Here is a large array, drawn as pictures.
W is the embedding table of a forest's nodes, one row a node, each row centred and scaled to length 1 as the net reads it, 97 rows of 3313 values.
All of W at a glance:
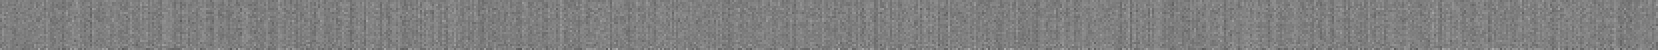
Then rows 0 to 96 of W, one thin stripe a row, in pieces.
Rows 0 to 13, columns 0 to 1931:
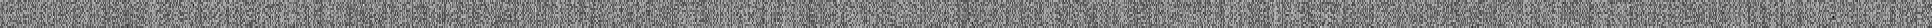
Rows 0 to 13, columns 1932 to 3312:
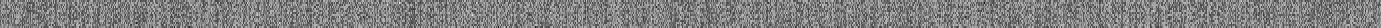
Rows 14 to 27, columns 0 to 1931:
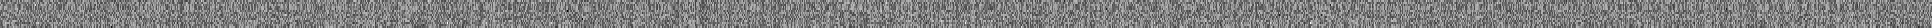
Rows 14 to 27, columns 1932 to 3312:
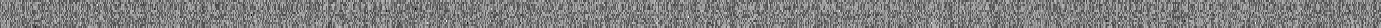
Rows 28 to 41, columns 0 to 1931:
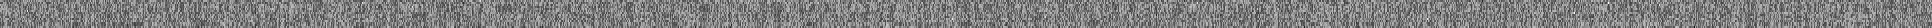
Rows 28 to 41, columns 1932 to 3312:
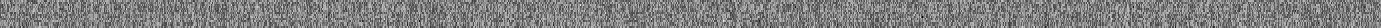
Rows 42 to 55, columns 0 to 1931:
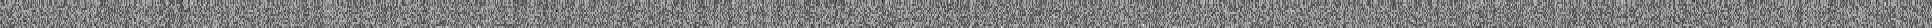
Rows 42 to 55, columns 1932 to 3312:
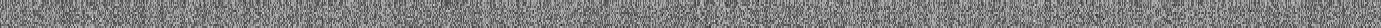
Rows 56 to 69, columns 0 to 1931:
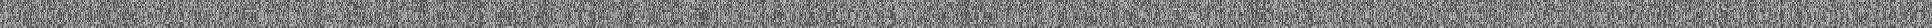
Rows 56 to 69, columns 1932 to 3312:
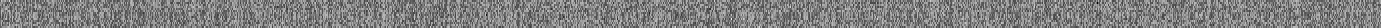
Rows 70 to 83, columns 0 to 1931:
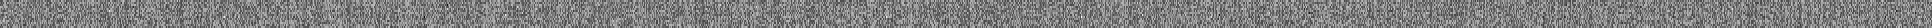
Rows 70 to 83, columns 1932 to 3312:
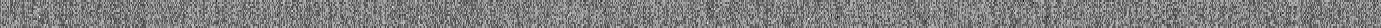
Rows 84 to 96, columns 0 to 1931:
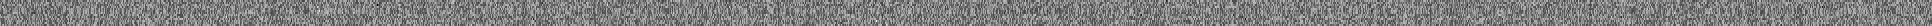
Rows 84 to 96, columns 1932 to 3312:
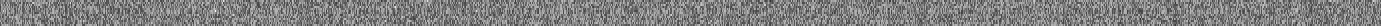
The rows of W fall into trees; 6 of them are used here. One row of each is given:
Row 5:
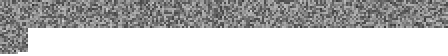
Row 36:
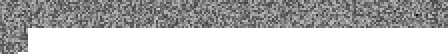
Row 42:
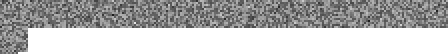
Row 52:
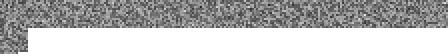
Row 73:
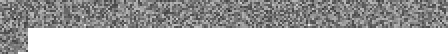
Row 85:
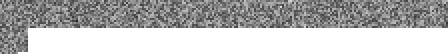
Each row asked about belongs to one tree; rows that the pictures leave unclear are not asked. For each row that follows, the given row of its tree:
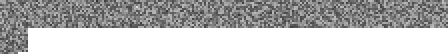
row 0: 73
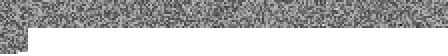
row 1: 5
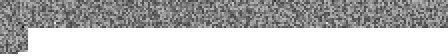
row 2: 42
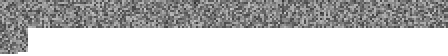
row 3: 36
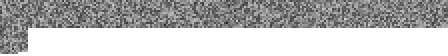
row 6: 36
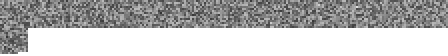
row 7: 73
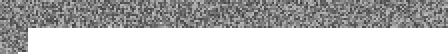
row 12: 5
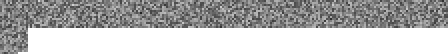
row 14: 36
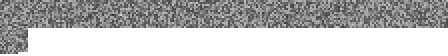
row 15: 42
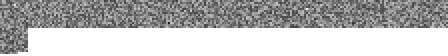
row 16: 73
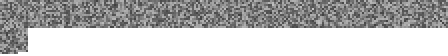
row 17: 73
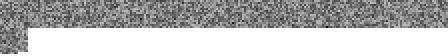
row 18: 73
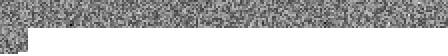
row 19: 42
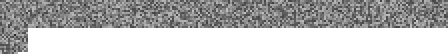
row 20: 36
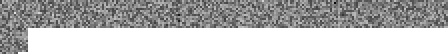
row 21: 85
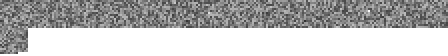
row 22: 42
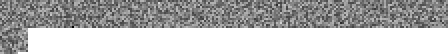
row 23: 73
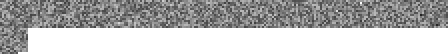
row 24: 36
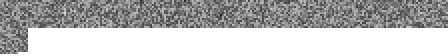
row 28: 5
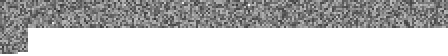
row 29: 36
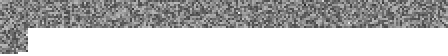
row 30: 73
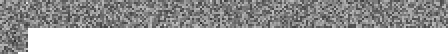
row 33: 73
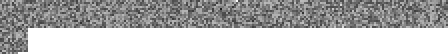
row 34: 85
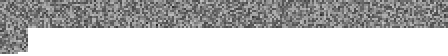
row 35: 36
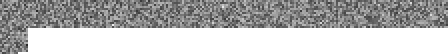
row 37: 85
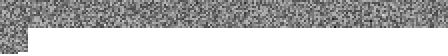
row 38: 36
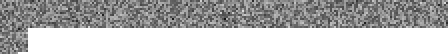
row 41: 85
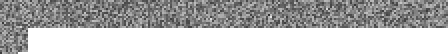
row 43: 42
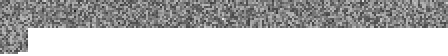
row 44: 42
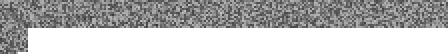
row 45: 73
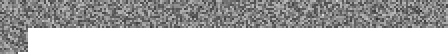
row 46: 52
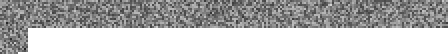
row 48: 5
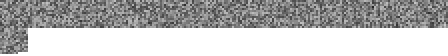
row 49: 36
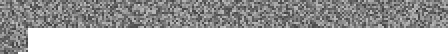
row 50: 73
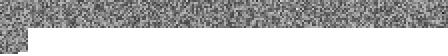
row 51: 42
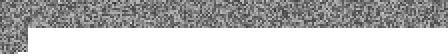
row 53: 36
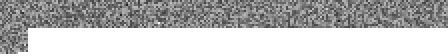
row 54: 73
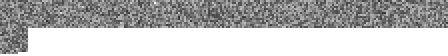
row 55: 5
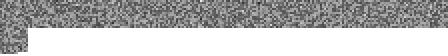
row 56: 36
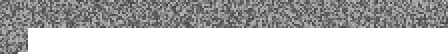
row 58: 42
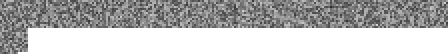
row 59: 85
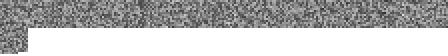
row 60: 5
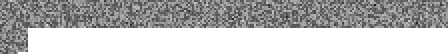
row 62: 73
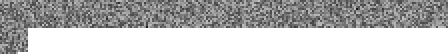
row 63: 73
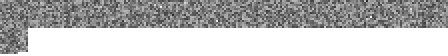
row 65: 73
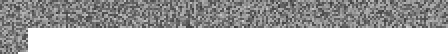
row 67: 42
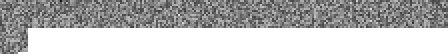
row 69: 36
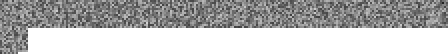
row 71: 42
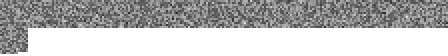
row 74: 5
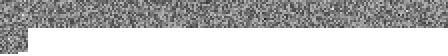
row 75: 42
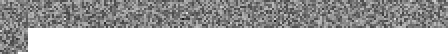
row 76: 73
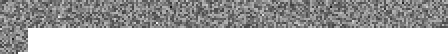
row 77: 42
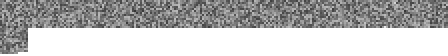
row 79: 36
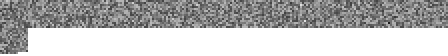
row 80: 73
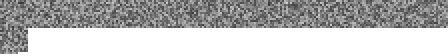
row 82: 52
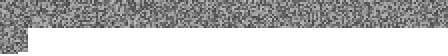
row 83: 36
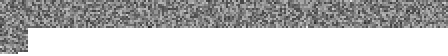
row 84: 52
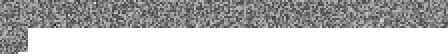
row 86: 42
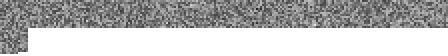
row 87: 5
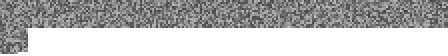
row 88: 36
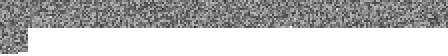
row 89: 36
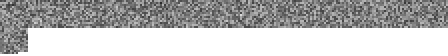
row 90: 36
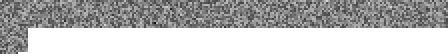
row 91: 42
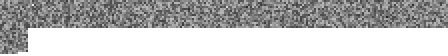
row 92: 73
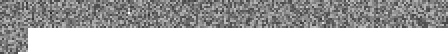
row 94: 42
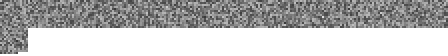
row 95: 42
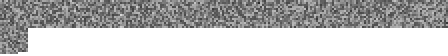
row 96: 5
